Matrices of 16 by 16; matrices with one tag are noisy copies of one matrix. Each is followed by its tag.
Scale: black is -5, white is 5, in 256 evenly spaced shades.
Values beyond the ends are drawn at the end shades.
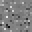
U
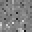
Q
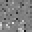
Q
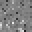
Q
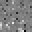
Q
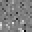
Q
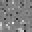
Q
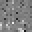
Q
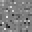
U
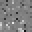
Q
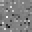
U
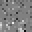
Q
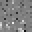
Q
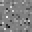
U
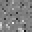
Q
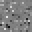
U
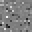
U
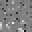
Q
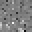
Q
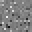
U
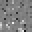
Q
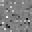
U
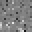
Q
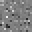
U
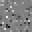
U
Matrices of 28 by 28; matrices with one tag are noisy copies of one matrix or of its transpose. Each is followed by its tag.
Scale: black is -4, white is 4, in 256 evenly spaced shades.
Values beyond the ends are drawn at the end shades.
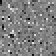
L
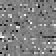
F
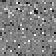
L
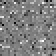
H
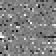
F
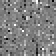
F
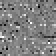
F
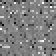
H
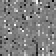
F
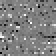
F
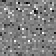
L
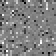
H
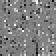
F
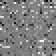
H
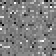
H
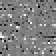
F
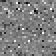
L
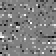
F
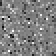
L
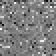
H
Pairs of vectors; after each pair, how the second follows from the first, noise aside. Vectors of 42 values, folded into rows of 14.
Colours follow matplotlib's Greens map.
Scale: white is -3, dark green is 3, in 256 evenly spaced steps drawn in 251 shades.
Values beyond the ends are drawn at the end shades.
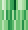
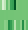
partly zeroed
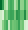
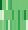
partly zeroed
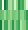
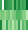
sign-scrambled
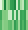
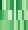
sign-scrambled
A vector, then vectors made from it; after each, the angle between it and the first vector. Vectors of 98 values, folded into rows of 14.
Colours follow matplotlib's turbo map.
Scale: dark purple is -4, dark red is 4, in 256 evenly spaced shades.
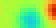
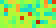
orthogonal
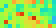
partly opposed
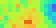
nearly opposite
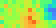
nearly opposite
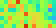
partly opposed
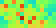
partly opposed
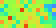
partly opposed
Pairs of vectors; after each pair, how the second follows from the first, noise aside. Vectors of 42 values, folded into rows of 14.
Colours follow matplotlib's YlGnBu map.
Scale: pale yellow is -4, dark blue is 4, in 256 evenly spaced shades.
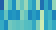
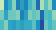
negated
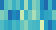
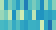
sign-scrambled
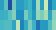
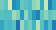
sign-scrambled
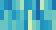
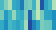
negated
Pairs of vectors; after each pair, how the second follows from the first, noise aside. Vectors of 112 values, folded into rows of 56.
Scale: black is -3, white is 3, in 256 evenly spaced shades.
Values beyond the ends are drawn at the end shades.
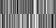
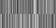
shrunk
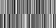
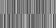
shrunk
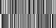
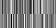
shuffled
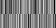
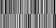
copied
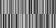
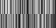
shuffled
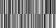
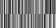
copied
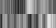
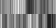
negated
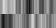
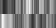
negated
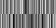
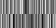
copied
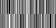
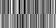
shuffled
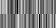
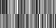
negated
